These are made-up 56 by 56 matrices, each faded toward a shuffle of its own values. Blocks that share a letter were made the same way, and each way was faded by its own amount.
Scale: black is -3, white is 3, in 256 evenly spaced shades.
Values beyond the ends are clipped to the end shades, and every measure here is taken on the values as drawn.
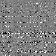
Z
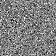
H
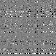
Z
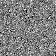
H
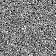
H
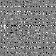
Z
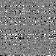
Z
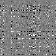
Z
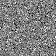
H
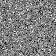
H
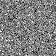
H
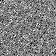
H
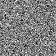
H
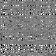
Z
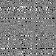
Z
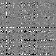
Z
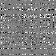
Z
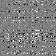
Z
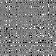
Z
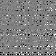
Z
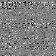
Z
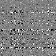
Z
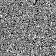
H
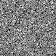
H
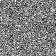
H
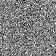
H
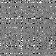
Z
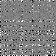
Z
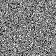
H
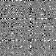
Z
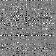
Z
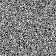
H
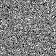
H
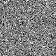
H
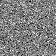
H
